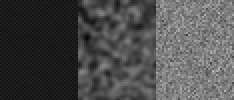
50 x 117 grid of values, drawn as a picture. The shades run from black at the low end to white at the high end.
The table splits into one row of 3 panels. Panel 1,1: very low, checkered, faint in contrast. Panel 1,2: low, blotchy. Panel 1,3: middling, fine-grained.
